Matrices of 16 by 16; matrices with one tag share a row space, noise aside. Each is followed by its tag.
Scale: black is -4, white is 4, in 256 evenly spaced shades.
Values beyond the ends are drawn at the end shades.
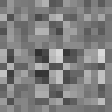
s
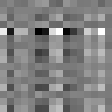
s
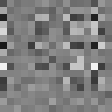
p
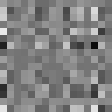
p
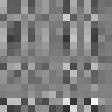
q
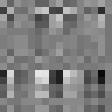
s
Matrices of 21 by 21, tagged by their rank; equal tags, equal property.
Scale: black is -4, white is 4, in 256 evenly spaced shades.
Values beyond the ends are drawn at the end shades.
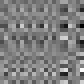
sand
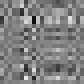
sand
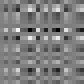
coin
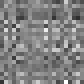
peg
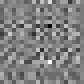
peg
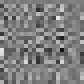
peg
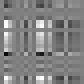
coin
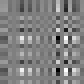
coin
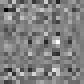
peg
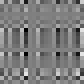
coin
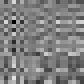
sand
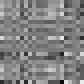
sand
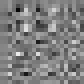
peg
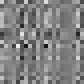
sand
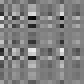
coin
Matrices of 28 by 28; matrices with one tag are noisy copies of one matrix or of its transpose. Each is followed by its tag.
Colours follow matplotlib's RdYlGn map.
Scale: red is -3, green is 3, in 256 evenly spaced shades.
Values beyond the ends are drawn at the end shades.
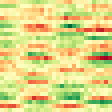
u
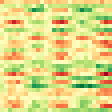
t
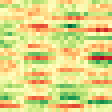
u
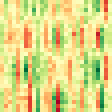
u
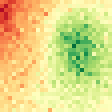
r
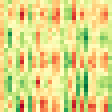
t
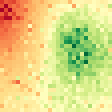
r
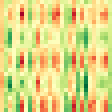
t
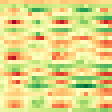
t
